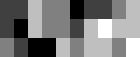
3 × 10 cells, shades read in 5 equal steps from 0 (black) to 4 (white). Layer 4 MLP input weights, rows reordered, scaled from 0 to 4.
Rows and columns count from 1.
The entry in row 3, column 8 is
3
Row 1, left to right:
1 1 3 2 2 0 1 1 2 3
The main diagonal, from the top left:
1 0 0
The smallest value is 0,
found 4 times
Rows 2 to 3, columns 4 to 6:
2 2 1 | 0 3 2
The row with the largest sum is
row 2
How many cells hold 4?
2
